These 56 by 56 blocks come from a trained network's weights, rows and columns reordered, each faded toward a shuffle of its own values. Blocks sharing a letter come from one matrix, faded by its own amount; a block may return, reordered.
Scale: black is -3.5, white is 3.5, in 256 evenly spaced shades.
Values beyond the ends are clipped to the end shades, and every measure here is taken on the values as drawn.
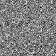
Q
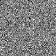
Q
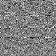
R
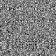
R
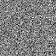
Q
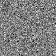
Q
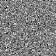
Q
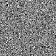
Q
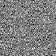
Q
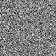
Q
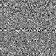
R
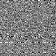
R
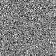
R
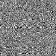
R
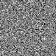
Q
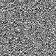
R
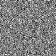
R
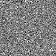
Q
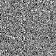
Q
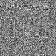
R
